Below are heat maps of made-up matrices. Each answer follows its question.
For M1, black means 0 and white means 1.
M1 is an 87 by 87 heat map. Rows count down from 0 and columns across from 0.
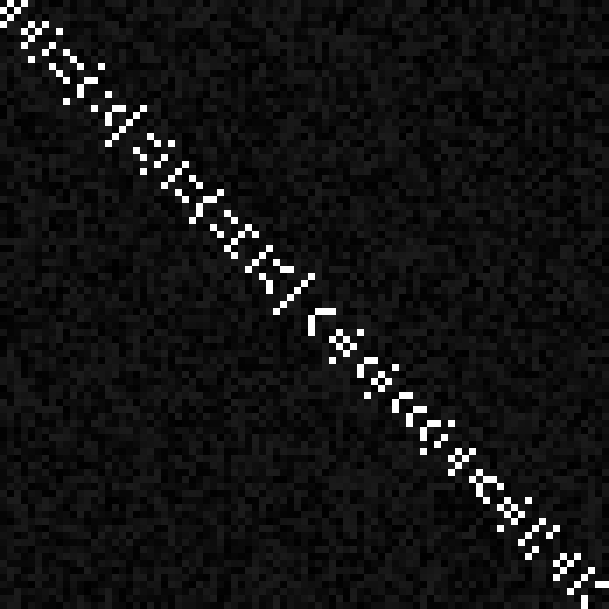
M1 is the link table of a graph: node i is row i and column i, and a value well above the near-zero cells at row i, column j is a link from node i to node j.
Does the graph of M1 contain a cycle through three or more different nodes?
no
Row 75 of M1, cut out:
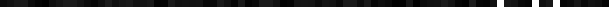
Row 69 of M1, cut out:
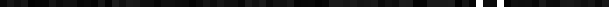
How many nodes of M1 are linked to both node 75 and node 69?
1
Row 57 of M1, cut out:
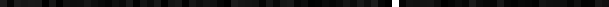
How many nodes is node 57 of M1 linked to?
1
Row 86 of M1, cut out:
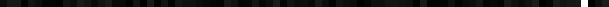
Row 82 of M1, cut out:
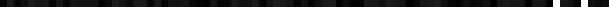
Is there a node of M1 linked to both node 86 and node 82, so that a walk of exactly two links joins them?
yes
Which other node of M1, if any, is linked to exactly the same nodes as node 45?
node 46
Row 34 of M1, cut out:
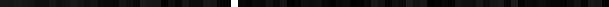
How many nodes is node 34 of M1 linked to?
1
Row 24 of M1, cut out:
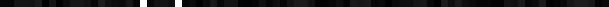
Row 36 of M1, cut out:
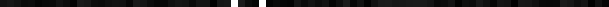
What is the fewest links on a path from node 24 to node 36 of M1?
5
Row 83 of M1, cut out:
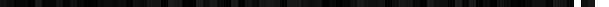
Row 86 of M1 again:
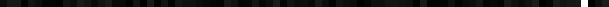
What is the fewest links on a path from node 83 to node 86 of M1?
1
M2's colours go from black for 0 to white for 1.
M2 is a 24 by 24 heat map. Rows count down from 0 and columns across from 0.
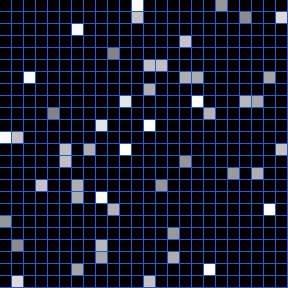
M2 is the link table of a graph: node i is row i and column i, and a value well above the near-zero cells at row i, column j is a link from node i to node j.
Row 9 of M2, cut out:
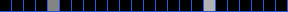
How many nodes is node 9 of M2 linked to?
2
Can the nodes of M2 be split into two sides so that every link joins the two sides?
yes
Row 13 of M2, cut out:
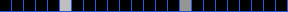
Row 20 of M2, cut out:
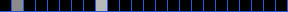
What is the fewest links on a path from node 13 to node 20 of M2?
5
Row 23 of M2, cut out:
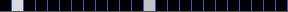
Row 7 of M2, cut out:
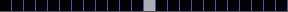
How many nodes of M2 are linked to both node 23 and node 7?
1
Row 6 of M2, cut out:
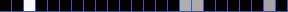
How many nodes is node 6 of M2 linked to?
4
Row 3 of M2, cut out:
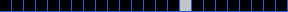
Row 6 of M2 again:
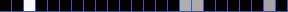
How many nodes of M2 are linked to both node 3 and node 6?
1
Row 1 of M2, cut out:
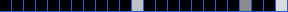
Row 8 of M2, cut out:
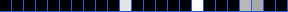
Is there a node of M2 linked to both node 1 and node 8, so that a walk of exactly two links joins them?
yes
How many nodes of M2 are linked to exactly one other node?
6
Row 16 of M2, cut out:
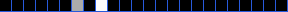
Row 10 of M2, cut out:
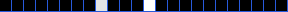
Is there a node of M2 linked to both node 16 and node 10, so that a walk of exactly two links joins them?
yes
